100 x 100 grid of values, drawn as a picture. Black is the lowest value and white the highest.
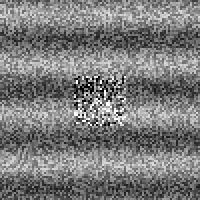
Slope: none. Average level on the scale: 50%. Odd patch: rougher, in the centre. Stripes: horizontal, repeating 4 times.
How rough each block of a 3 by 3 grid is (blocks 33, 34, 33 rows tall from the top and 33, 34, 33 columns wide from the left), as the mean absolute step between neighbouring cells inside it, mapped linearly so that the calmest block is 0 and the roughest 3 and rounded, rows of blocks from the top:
000 | 030 | 000
